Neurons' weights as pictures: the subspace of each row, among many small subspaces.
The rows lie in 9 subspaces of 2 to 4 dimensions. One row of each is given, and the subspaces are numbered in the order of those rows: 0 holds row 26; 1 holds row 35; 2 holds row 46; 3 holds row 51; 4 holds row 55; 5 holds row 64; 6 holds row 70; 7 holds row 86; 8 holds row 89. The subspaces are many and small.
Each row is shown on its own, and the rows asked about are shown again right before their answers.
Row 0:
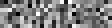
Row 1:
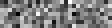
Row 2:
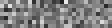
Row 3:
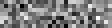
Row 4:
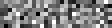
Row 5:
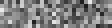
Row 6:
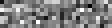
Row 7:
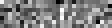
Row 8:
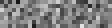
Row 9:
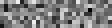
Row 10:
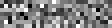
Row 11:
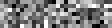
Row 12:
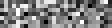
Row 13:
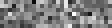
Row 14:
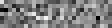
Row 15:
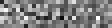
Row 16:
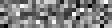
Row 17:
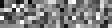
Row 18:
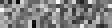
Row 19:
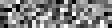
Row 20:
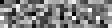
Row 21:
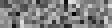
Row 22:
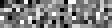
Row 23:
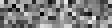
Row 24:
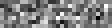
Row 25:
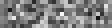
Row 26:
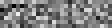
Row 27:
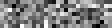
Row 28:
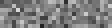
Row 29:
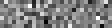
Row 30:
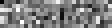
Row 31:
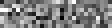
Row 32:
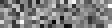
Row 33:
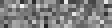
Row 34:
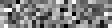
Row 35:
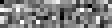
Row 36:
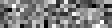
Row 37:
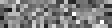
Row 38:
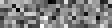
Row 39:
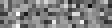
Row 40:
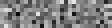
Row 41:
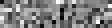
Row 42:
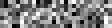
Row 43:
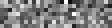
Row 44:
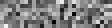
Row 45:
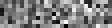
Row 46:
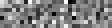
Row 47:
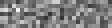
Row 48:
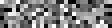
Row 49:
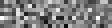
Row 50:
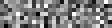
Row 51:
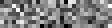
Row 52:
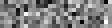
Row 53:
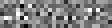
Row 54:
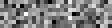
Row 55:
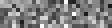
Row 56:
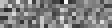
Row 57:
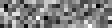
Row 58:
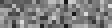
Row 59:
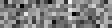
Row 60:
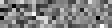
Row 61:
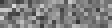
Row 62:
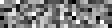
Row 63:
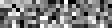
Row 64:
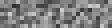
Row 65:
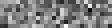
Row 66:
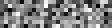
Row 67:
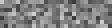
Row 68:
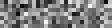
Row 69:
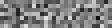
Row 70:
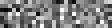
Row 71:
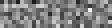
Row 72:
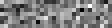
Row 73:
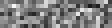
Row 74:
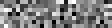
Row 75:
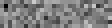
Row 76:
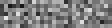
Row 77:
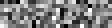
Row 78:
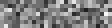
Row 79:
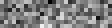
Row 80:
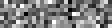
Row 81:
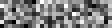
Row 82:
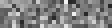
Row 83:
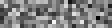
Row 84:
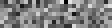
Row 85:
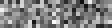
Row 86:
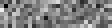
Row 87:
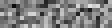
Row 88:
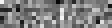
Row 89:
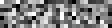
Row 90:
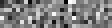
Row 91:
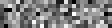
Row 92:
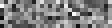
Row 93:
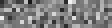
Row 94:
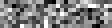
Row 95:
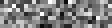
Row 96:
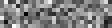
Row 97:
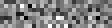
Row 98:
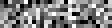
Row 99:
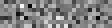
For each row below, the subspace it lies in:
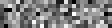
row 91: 5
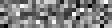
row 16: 1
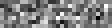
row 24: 3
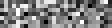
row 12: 0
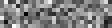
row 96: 3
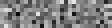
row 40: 6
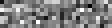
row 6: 1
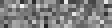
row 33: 6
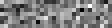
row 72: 1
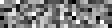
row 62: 8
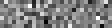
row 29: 0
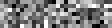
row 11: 8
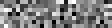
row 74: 6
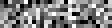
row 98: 2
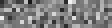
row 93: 2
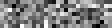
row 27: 8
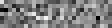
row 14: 6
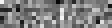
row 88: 1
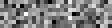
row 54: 2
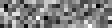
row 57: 7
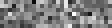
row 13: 3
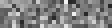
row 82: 4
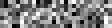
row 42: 3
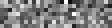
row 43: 0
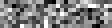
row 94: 8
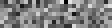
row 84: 0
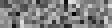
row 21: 4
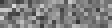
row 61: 0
